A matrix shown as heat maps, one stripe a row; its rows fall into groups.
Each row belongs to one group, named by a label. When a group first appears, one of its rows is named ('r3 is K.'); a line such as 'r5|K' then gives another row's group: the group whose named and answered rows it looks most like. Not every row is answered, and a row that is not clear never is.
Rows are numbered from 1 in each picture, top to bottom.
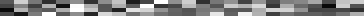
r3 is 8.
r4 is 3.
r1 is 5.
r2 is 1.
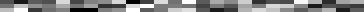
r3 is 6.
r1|5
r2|8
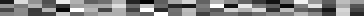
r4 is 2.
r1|5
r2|3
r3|1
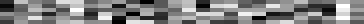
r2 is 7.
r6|8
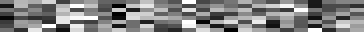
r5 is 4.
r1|1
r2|8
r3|5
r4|8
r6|5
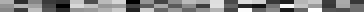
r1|3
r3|3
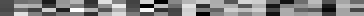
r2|5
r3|1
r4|5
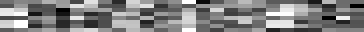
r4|6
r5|1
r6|6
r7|6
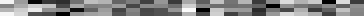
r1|2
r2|1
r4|2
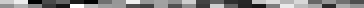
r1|6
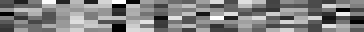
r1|3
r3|8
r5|3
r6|8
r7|4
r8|8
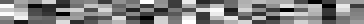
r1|1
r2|2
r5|5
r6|5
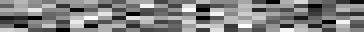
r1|8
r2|1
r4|3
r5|4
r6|1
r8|2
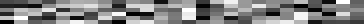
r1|7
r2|4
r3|1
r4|5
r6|8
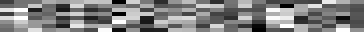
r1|4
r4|8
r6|6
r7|2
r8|7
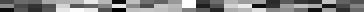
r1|4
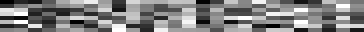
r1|4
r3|2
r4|6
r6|2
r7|5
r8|6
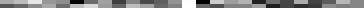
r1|7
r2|4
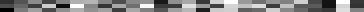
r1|7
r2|1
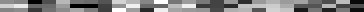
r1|6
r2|6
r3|6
